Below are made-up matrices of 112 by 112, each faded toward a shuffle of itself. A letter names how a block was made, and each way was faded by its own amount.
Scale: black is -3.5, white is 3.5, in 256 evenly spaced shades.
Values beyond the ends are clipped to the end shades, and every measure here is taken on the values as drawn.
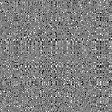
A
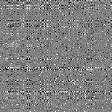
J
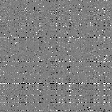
J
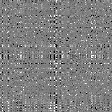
J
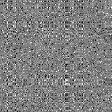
A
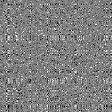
A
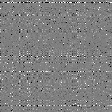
J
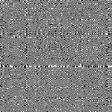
J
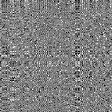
A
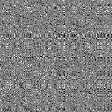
A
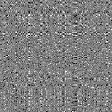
A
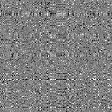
A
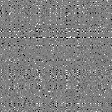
J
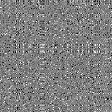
A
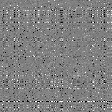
J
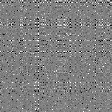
J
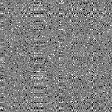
A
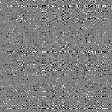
J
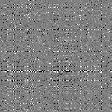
J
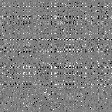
J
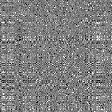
A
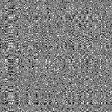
A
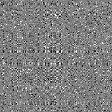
A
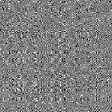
A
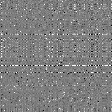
J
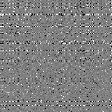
J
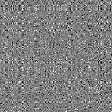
A
